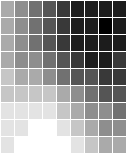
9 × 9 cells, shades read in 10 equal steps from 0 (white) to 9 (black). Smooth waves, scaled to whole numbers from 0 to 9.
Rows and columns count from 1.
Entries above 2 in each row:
9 9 9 9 8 5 4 3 2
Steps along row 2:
up up up up up same up down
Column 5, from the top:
7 7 7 6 5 3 2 1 0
